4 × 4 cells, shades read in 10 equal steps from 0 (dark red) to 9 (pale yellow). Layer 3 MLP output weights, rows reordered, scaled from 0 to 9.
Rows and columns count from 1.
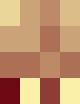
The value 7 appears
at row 1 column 4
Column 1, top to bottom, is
8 6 4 0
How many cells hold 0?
1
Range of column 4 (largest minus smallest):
5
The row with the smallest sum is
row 3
